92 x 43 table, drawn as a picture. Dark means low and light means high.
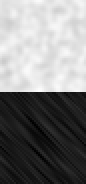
It is made of 2 by 1 panels. Panel 1,1: very high, blotchy, faint in contrast. Panel 2,1: very low, slanting down to the right, faint in contrast.
